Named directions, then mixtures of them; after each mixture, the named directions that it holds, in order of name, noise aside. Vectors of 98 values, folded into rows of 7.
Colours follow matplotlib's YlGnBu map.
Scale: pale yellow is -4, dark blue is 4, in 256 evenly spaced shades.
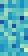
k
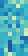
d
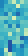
d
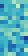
d, k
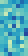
d, k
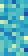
d, k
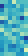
d, k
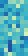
d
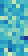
d, k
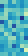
k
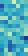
d, k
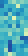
d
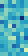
k
